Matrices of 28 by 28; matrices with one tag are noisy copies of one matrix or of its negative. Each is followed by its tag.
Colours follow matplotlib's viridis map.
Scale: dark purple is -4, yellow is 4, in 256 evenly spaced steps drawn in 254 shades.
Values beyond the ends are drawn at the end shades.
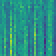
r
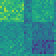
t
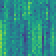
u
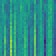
r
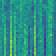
r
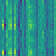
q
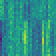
u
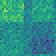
t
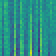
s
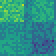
t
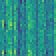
q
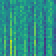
r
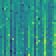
r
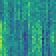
u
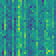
q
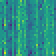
q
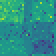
t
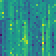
u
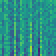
s
